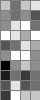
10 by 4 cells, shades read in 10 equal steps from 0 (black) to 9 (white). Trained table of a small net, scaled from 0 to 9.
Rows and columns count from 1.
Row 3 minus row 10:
3 -1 2 -3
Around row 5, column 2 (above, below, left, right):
8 9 3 8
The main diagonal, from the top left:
7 4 9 9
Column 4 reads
8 3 4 9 6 5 5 4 4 7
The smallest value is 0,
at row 7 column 1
